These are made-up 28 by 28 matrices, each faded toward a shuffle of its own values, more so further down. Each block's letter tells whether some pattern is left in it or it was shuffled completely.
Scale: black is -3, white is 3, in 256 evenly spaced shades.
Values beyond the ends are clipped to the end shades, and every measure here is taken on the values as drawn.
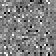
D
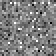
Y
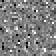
Y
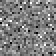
Y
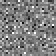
D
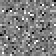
Y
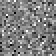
D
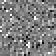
D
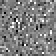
D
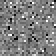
D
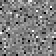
Y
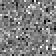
Y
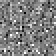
Y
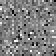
Y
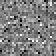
Y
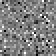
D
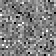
Y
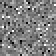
Y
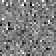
D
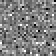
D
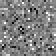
Y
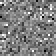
D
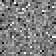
Y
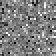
D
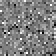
D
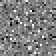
Y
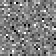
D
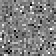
Y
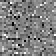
D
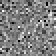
D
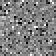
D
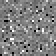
D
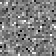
Y
